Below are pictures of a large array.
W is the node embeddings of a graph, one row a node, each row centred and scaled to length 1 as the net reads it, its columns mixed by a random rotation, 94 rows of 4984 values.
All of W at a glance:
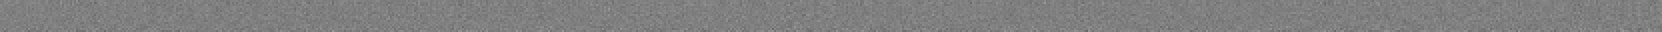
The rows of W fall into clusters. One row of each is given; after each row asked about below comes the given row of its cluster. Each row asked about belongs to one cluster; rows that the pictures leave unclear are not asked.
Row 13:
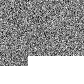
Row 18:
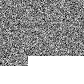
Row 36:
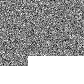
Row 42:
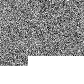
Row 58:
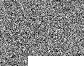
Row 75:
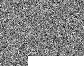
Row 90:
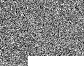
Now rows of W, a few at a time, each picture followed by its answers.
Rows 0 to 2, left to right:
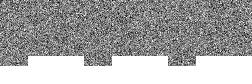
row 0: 75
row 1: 13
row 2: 42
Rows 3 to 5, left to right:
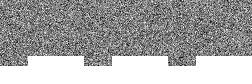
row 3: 36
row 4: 18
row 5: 58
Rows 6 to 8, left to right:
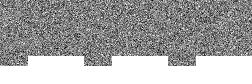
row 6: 42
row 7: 36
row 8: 13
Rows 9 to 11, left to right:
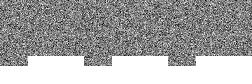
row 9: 36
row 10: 18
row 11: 36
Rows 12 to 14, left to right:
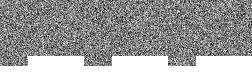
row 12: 36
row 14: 18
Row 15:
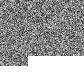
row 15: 13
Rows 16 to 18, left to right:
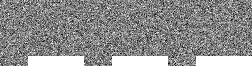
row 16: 75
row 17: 75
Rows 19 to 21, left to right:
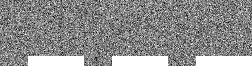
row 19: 90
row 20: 58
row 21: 36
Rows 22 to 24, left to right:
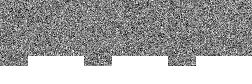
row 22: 13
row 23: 42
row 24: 18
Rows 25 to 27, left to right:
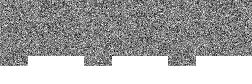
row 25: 42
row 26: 75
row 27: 42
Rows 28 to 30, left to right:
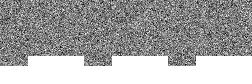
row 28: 90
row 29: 13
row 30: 42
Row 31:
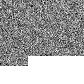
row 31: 18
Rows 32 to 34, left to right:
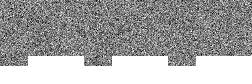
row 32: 13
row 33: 58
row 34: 90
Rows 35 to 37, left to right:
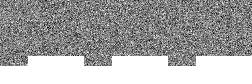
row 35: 42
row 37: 90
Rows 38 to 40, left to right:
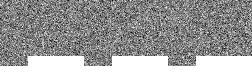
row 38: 36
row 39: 13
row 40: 42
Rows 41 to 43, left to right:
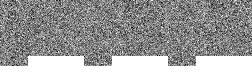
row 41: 58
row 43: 42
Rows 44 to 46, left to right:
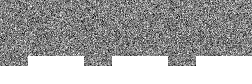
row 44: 13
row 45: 18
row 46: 18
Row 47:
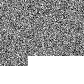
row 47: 36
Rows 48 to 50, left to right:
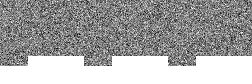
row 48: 42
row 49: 18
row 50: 75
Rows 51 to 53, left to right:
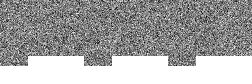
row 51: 75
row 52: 13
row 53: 13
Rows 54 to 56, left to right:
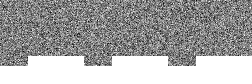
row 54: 42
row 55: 75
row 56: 13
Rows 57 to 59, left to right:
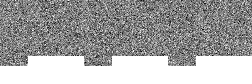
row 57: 42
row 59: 90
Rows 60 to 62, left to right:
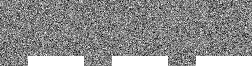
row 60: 36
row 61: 90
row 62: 42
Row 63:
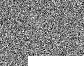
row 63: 90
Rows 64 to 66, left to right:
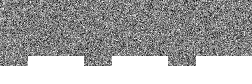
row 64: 75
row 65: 36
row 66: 13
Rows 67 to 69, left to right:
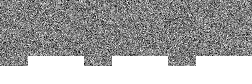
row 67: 36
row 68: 18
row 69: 90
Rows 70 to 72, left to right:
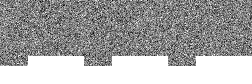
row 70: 42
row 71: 13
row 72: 36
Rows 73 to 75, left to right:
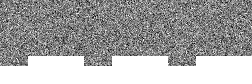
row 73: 75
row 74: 18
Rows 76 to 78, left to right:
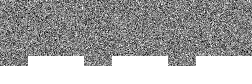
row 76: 13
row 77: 90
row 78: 36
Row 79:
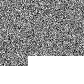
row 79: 36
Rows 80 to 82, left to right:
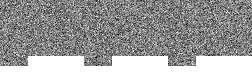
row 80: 36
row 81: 58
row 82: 18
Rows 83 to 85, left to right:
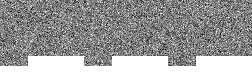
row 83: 13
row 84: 75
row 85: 58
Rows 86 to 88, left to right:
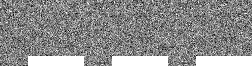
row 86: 18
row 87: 75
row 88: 75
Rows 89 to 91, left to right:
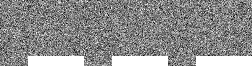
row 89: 36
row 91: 18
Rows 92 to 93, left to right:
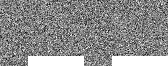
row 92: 58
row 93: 90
